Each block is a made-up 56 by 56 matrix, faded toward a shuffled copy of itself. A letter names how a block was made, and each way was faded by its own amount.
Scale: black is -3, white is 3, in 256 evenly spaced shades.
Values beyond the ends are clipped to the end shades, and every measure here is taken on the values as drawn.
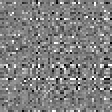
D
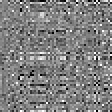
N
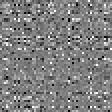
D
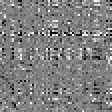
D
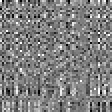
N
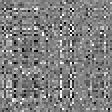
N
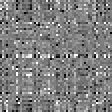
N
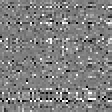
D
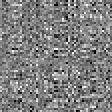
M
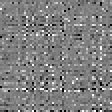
D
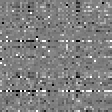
D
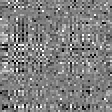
N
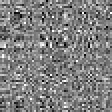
M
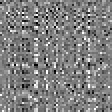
N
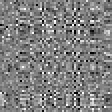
N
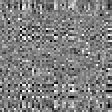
N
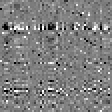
D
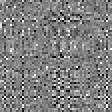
N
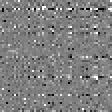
D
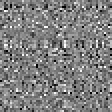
M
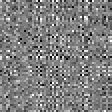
N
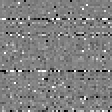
D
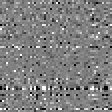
D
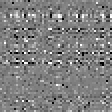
D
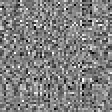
M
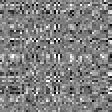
N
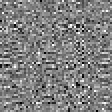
M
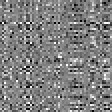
N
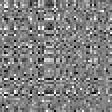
N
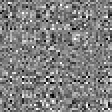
M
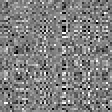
N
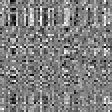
N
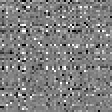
D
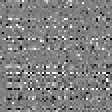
D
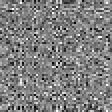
M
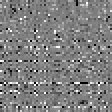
D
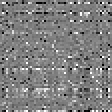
D
